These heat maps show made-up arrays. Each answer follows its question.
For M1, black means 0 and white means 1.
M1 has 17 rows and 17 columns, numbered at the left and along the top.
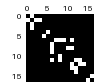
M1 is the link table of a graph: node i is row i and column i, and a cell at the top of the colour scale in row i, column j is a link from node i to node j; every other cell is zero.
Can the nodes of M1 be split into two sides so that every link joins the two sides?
no
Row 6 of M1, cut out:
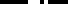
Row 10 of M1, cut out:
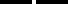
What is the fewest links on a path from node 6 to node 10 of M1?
2
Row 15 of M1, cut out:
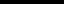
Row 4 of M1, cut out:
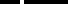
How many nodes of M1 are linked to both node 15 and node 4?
0
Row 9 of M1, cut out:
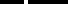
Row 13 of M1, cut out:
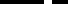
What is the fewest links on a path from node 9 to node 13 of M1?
3
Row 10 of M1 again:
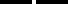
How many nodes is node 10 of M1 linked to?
1
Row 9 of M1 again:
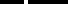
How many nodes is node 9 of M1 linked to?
1
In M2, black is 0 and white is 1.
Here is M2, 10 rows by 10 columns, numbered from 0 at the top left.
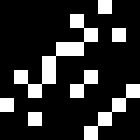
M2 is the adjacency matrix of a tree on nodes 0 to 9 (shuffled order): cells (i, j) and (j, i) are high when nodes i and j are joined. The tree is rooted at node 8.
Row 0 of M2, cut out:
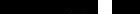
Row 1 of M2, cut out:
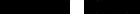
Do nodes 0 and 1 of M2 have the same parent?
no
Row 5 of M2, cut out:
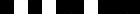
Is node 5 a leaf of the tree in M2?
no
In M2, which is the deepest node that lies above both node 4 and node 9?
6
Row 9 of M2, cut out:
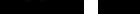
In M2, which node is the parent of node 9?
6
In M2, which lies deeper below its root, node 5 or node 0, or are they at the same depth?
node 5
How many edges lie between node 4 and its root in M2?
5
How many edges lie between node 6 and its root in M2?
2
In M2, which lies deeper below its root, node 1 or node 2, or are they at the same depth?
node 1
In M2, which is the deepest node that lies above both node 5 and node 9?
6
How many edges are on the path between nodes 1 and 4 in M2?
3
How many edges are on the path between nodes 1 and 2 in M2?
3
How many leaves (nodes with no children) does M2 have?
4
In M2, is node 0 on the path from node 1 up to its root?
no
